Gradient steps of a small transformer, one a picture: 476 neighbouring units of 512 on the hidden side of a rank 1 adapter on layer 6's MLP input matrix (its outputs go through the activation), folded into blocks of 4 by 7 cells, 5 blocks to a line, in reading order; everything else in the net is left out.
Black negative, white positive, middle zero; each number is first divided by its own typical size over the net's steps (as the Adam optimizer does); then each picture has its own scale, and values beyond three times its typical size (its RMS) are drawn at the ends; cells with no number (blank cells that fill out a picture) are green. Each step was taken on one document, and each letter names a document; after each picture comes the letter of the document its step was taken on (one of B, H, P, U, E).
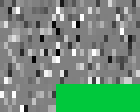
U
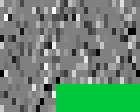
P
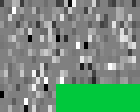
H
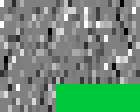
P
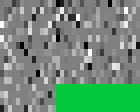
H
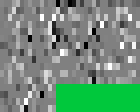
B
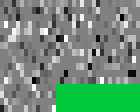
U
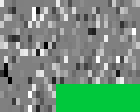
P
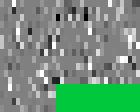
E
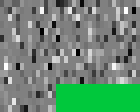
H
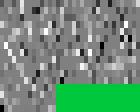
H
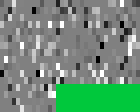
P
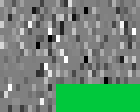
E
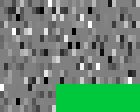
U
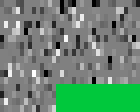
U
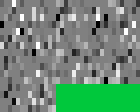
P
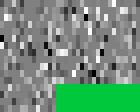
B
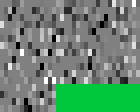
B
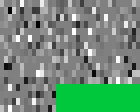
E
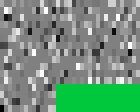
H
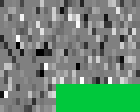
B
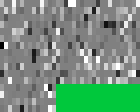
B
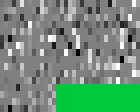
B
